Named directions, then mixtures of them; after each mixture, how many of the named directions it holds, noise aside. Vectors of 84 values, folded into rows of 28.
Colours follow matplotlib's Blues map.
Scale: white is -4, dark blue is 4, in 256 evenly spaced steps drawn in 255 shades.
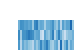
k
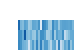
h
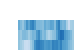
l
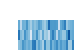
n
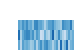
two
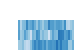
two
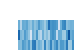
one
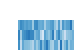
one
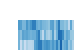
two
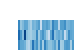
two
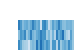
three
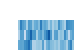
three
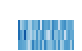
two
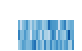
one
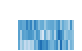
two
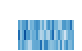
three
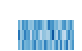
two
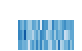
one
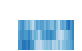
one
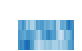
one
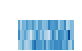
two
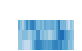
one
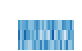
three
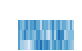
three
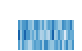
three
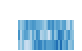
three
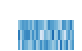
two
